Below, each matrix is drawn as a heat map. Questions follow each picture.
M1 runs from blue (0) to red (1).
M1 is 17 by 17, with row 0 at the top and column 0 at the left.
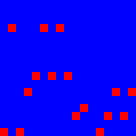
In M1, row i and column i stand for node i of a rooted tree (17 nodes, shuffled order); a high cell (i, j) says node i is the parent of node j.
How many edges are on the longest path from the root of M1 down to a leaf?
3
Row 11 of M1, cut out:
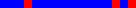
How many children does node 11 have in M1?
3
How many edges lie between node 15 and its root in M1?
2
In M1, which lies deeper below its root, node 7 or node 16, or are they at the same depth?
node 7
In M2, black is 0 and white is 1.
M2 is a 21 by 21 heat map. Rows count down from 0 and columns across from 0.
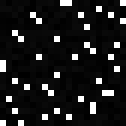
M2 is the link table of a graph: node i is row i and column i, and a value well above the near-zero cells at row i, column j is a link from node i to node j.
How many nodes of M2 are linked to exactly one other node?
7
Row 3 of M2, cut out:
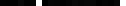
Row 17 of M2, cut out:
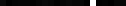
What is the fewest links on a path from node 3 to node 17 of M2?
5
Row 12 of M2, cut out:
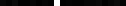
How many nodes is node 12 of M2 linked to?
1
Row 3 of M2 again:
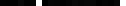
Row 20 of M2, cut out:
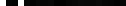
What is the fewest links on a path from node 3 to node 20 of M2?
1
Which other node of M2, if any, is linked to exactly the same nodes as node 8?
node 17
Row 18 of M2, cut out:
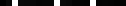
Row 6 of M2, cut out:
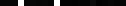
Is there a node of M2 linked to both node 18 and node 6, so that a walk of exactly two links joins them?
yes
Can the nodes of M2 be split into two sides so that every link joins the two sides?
yes
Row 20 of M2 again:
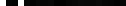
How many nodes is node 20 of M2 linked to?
2
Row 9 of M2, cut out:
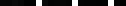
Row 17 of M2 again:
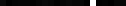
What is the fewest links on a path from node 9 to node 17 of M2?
3
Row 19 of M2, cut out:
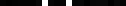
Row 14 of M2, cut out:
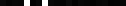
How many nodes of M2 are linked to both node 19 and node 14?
1
